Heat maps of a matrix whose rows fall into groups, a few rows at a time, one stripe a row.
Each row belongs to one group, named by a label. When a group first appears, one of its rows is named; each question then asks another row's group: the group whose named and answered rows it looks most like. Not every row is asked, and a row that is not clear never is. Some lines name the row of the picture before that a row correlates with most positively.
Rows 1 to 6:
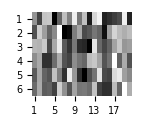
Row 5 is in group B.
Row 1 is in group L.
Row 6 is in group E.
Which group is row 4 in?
E
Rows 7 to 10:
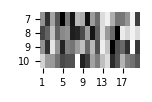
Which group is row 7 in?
L
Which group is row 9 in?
L
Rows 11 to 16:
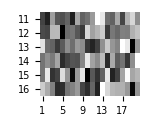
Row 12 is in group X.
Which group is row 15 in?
B
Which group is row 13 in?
B
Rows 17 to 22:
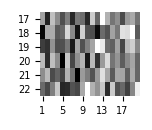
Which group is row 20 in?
L
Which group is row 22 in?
X
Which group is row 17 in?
L
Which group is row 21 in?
E
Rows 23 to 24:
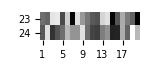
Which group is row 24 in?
E
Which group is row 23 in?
L
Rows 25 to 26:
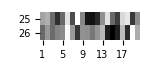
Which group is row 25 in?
B
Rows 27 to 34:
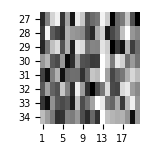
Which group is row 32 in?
B
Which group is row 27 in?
L
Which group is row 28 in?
E
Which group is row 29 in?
L
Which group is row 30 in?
B
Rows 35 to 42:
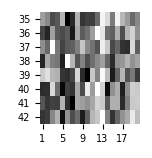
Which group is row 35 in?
B
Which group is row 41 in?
X
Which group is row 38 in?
E
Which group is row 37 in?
L
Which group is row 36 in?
X
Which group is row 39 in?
L
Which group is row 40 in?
X
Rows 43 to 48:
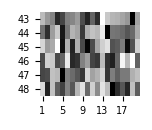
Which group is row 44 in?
X
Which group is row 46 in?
E
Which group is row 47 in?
X
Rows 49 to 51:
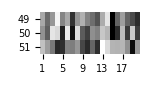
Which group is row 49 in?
L
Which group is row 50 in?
L
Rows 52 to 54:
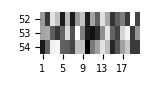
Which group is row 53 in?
B
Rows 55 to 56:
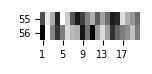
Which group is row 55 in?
E
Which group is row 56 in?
E
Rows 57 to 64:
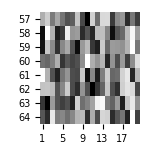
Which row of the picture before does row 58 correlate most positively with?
56
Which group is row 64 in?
L
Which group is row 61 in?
B
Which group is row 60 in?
X
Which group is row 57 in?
L
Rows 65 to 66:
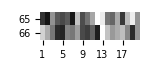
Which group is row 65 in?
X
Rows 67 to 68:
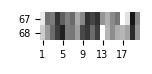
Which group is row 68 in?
B
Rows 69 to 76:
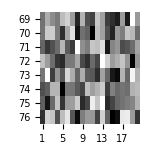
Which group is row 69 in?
E
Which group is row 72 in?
B
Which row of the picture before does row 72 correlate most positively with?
68
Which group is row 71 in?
X
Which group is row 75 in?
X
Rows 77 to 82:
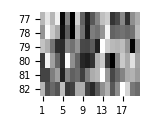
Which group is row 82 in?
B
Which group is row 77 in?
L
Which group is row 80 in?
E
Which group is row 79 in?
B
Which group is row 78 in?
L
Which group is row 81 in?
X
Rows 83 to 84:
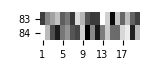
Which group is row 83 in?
L
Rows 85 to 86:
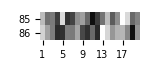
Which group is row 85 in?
B
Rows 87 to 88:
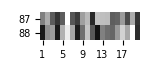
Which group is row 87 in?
E
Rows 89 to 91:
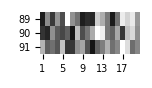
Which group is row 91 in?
B
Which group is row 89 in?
E
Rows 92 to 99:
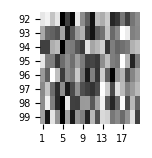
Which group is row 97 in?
B
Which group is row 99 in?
L
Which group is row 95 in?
B
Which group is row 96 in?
L
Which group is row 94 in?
X
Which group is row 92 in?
L
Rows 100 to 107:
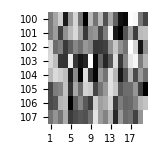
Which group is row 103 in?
B
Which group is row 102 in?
B
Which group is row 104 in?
L
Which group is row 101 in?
E
